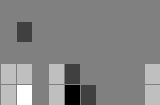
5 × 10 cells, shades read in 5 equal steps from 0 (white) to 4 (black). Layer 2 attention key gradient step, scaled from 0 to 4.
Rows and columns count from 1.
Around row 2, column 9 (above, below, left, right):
2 2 2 2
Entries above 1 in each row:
10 10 10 6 6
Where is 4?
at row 5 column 5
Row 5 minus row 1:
-1 -2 0 -1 2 1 0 0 0 -1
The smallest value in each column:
1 0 2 1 2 2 2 2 2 1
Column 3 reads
2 2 2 2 2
